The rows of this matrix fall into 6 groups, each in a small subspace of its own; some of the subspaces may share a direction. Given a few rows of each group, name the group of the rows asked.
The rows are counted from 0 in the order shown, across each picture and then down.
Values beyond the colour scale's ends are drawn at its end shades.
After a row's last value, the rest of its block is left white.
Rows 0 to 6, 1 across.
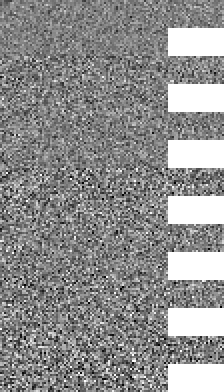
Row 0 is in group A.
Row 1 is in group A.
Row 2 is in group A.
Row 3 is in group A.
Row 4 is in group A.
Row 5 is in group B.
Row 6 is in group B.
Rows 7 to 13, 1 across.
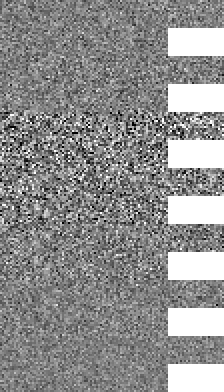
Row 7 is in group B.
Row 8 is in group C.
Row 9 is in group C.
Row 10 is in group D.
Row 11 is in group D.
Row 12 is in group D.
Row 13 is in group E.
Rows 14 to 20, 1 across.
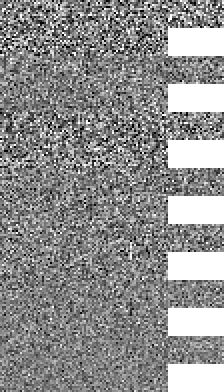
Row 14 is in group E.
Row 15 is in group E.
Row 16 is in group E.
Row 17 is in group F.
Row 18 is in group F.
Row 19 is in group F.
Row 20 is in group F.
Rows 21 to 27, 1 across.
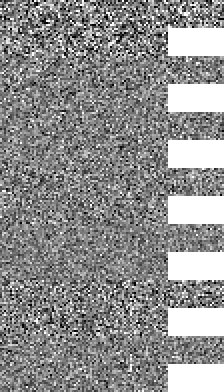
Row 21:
C
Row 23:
C
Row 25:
B
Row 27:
F
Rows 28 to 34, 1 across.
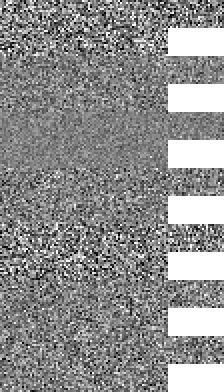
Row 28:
B
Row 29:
B
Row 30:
C
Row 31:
A
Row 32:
E
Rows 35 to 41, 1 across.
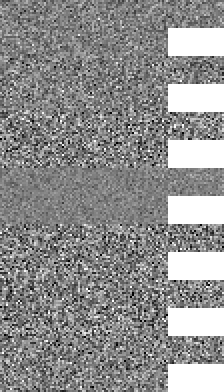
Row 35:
A
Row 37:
E
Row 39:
E
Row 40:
E
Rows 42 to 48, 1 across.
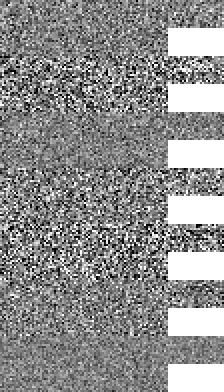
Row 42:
D
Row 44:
A
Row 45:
F
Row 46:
F
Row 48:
B
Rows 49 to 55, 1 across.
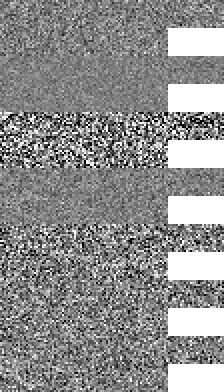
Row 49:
E
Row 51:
C
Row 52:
A
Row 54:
E
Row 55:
A
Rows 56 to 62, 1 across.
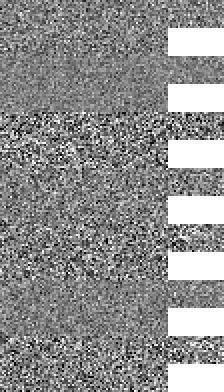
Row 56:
E
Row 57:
E
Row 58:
A
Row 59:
C
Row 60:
C
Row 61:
A
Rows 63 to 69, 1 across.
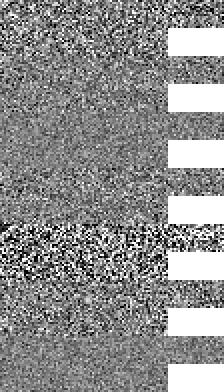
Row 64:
A
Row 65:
C
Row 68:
F
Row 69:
B
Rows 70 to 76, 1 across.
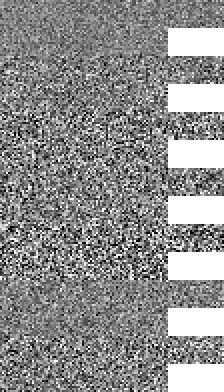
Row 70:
F
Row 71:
F
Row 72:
A
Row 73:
D
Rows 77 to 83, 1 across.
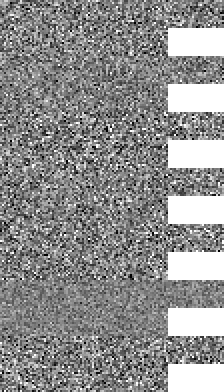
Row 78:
D
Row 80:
A
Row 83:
A
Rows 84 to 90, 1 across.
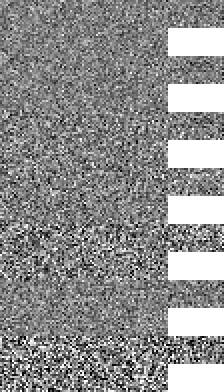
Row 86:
B
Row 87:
F
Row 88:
D
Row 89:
E
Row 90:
B
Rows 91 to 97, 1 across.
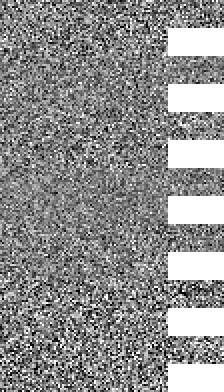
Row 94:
D
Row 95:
B
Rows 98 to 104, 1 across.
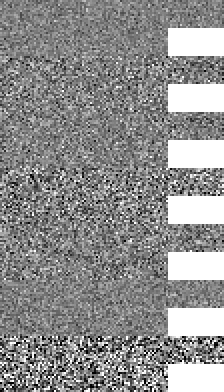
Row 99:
E
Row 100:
B
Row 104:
E
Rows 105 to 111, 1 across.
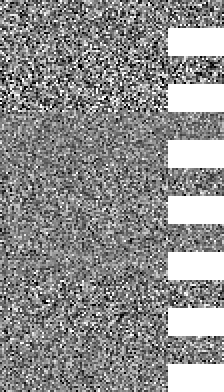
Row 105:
E
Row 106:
D
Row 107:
A
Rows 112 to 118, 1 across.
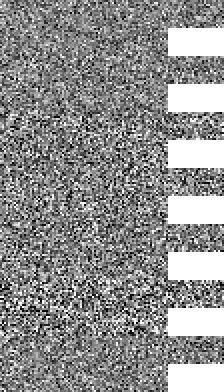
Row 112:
D
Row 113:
A
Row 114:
E
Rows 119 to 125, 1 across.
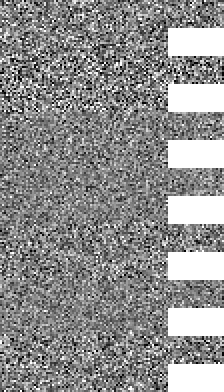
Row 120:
A
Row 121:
F
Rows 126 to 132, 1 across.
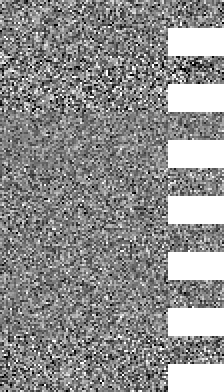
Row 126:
D
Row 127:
C
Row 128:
C
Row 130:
F
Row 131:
C
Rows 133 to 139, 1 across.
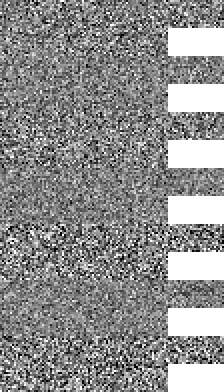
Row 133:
C
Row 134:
E
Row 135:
E
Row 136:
B
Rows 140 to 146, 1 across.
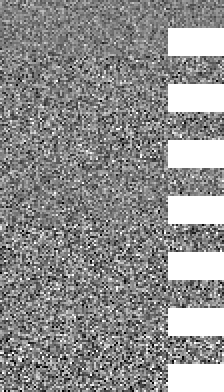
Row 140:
B
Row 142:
F
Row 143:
A
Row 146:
D
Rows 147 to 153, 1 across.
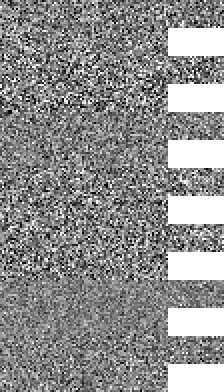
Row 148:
A
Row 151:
B
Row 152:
E
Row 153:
F
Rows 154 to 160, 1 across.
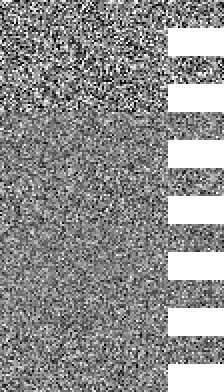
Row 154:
A
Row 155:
D
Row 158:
F
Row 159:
F
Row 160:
B
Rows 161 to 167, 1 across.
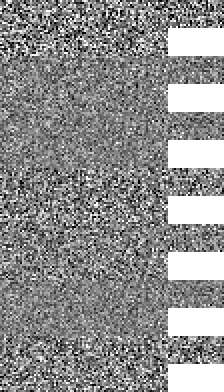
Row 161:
E
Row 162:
B
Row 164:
E
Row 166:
F
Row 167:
E
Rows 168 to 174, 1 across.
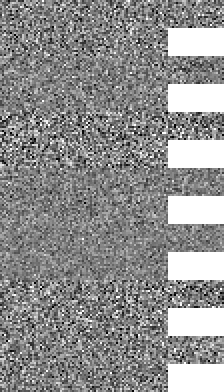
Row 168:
F
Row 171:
F
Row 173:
F
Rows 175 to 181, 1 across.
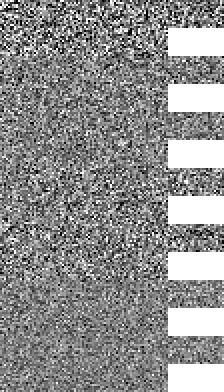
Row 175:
F
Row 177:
F
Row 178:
C
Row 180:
E
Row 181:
E
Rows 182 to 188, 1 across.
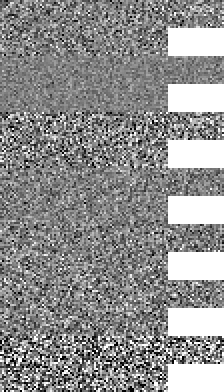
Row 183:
F
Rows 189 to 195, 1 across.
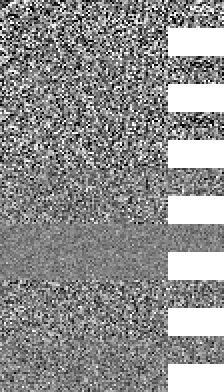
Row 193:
A
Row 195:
E
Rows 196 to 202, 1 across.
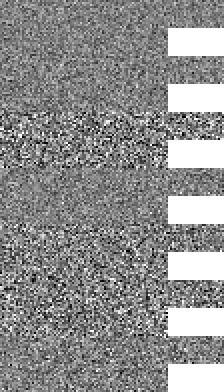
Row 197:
B
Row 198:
D
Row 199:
C
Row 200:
B
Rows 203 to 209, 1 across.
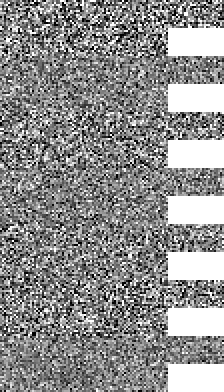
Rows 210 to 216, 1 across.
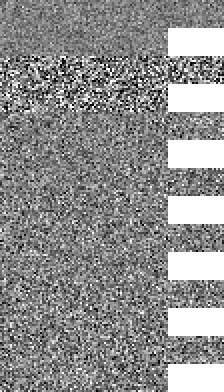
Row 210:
B
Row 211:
C
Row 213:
F
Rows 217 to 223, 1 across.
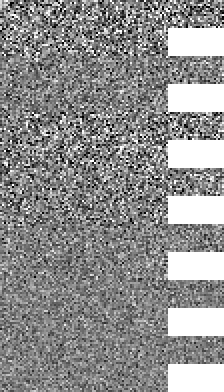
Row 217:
D
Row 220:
D
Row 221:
F
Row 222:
B
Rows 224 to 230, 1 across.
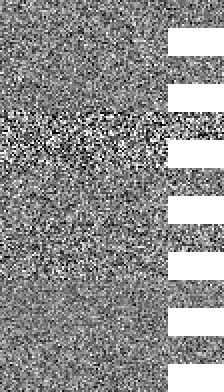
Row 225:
A
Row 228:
A
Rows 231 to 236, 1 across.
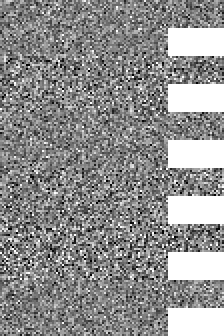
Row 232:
E
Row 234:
C
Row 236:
E
